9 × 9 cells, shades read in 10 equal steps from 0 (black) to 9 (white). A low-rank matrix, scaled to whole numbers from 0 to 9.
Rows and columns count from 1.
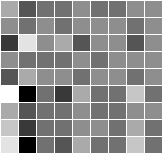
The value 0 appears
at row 6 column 2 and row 9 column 2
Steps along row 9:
down up down up down same up down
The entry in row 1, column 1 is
6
